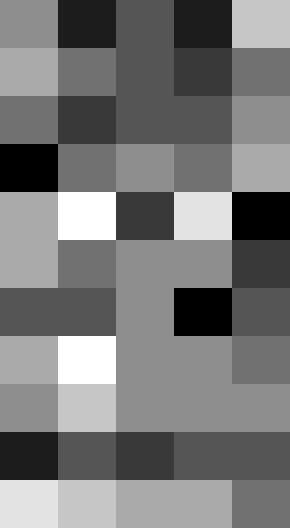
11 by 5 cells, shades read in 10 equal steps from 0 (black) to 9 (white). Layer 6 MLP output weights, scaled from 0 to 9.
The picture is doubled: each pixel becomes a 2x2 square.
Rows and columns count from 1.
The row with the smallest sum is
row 10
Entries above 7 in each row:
0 0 0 0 2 0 0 1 0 0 1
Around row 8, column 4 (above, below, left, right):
0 5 5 4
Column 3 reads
3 3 3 5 2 5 5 5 5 2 6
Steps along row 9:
up down same same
